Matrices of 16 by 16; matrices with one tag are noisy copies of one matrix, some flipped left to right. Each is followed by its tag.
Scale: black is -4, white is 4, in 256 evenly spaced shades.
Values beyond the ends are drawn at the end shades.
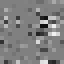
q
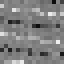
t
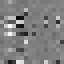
q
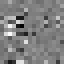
q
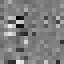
q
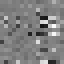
q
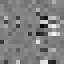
q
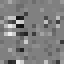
q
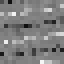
t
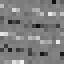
t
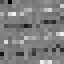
t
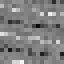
t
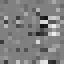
q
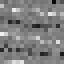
t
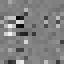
q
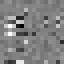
q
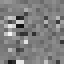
q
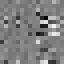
q
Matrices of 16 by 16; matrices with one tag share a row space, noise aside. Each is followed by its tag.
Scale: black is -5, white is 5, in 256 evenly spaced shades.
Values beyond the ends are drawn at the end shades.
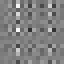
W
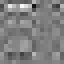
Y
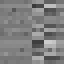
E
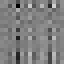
W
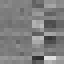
E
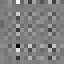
W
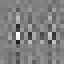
W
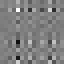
W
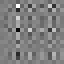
W
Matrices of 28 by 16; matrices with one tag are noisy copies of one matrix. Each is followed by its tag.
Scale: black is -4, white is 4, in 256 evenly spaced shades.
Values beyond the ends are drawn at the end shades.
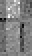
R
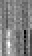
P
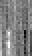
P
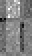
R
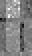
R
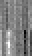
P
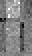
R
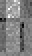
R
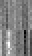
P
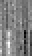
P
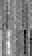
P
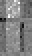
R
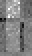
R
